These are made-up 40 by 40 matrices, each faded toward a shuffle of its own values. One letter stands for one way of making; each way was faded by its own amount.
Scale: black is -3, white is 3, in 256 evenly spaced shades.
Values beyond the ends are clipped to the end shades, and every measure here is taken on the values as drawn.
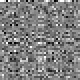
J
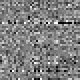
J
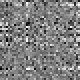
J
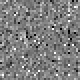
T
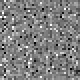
T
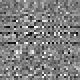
J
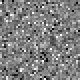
T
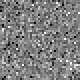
T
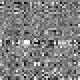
J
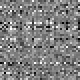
J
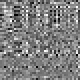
J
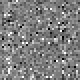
T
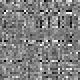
J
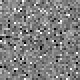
T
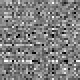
J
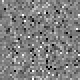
T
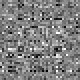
J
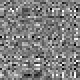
J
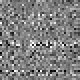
J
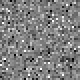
T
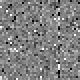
T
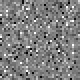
T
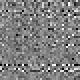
J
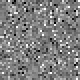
T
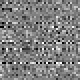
J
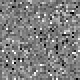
T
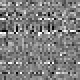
J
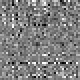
J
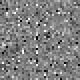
T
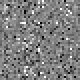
T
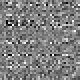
J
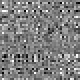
J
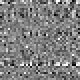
J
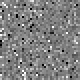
T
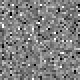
T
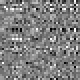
J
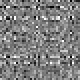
J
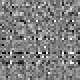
J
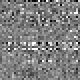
J
